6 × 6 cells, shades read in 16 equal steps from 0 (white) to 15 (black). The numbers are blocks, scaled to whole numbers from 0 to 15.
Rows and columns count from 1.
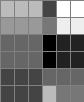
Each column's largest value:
11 11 11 15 13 13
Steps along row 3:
same same up down same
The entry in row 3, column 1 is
9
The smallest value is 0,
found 2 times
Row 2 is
6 6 6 8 1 1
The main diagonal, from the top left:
4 6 9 15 9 8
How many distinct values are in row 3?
3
